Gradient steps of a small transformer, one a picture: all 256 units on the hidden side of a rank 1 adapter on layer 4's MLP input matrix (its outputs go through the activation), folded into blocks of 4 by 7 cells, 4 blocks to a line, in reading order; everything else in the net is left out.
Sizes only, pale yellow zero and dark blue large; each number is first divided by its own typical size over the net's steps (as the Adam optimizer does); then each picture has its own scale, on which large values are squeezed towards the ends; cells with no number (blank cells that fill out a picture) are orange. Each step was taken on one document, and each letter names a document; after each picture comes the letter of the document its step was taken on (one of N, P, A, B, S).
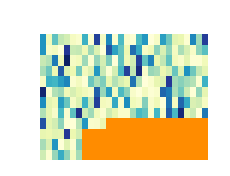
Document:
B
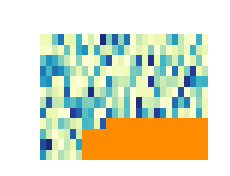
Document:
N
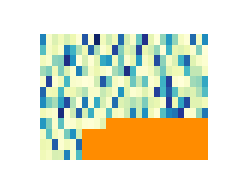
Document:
B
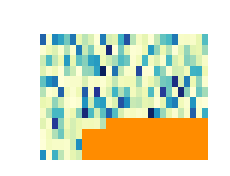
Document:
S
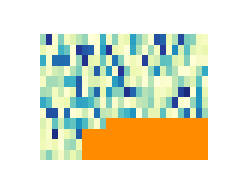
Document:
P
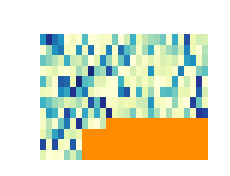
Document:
P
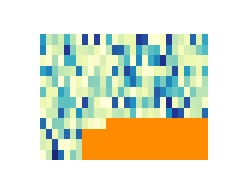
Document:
B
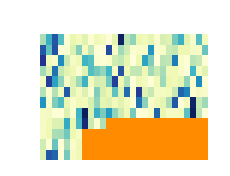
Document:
S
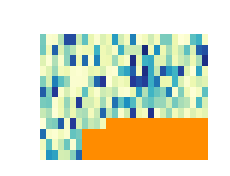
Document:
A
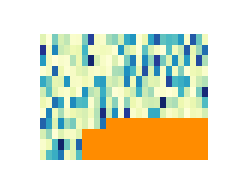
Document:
A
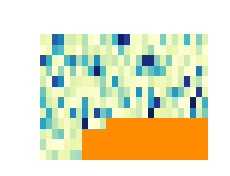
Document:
S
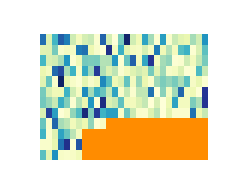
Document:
S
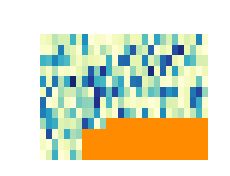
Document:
P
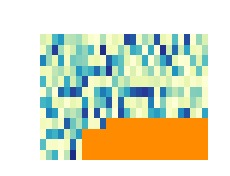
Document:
P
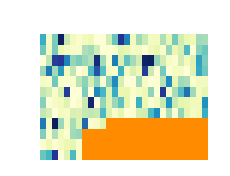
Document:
S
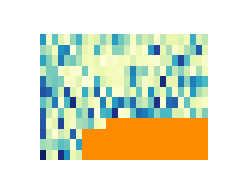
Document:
N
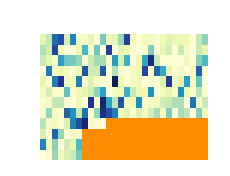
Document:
S
